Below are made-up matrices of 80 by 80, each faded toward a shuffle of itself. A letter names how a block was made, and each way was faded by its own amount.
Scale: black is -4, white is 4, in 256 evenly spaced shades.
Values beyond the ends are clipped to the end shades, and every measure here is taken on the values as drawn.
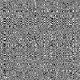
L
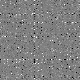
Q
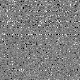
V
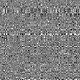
L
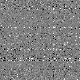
V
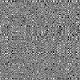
L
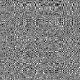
L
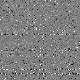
Q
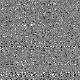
V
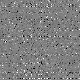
Q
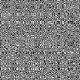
L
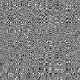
L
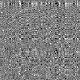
L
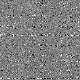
V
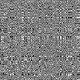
L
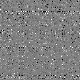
Q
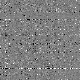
V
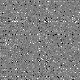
Q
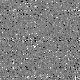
Q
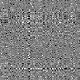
L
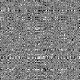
L
